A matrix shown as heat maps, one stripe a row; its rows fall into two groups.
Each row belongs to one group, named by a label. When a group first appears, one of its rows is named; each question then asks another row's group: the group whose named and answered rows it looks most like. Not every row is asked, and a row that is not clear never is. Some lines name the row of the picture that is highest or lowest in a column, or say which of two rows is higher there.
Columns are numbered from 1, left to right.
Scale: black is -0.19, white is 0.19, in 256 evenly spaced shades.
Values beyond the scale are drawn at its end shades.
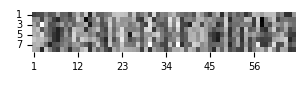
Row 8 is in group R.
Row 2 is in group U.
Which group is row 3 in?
U
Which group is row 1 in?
R
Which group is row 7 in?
U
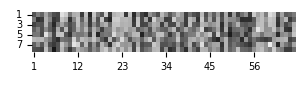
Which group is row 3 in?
R
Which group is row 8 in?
R
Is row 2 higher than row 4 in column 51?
Yes
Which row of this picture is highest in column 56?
1
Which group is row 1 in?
R
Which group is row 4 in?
R
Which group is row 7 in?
R
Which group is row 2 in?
R
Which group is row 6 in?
U
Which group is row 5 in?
R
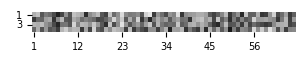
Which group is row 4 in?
R
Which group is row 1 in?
U
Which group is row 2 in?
R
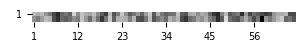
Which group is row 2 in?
U
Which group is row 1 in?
U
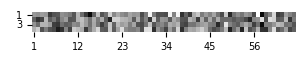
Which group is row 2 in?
R
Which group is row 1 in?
U
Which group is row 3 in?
U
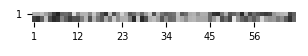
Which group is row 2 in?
R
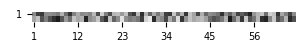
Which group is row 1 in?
R
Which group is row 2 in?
U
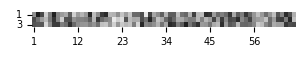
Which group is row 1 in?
R
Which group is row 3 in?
R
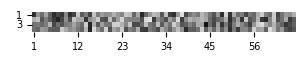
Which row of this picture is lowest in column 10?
1
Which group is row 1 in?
R
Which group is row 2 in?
U
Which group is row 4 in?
R
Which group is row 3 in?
R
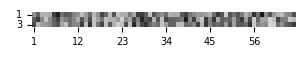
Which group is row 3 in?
R
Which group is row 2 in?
R
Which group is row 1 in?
U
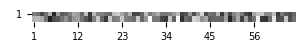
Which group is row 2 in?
U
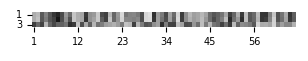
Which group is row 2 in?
U
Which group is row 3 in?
R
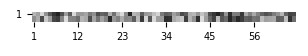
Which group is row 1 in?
U
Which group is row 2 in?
R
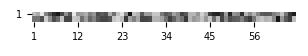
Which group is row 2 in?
R
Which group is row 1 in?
U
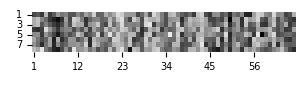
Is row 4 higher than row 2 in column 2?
No
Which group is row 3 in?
U
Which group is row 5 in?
U
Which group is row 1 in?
R
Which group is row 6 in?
R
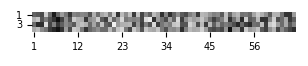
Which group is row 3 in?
R
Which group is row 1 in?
R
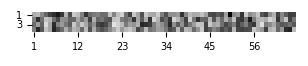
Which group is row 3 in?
R
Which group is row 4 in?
R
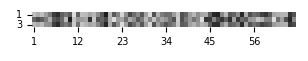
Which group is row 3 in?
U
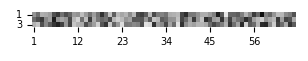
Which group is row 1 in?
U
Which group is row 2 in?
R
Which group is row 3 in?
U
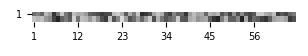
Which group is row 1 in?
R
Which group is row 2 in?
U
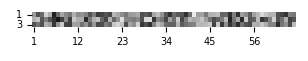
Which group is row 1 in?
R
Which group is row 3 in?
R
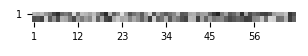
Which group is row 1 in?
U
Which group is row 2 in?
R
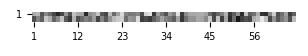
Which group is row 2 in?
R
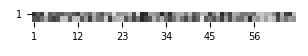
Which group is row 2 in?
R
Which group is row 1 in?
R
